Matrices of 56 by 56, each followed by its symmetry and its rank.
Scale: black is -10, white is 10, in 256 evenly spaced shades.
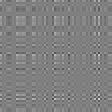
symmetric, rank one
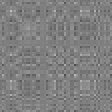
symmetric, rank two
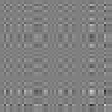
symmetric, rank one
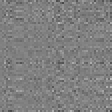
neither, rank five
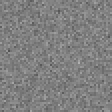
neither, full rank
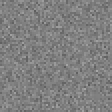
antisymmetric, full rank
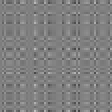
neither, rank one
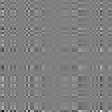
neither, rank one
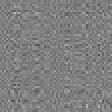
neither, rank five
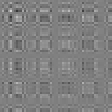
symmetric, rank two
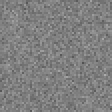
neither, full rank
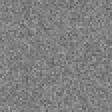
antisymmetric, full rank
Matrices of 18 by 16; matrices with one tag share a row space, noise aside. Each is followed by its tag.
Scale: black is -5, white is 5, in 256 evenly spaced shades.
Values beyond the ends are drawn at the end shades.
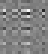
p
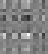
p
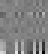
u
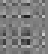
p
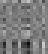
p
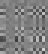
u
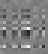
p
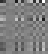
u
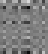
p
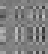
u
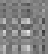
p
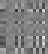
u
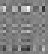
p
